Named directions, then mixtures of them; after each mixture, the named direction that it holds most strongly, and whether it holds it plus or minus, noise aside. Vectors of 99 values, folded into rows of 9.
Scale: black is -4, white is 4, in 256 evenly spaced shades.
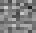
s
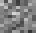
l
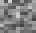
l, plus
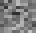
l, minus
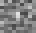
s, minus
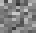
l, plus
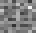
s, minus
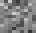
l, plus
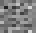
s, minus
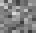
l, plus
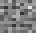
s, minus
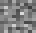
s, plus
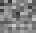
s, plus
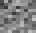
l, minus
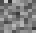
l, minus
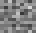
s, minus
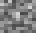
s, minus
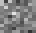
l, plus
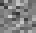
l, minus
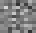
s, plus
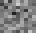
l, minus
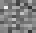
s, plus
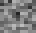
s, plus
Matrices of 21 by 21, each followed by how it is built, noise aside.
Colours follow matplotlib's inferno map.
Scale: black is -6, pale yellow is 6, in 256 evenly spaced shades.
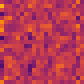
low rank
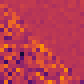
lower triangular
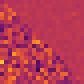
lower triangular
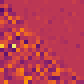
lower triangular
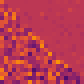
lower triangular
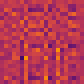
low rank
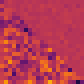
lower triangular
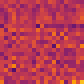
low rank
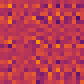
low rank
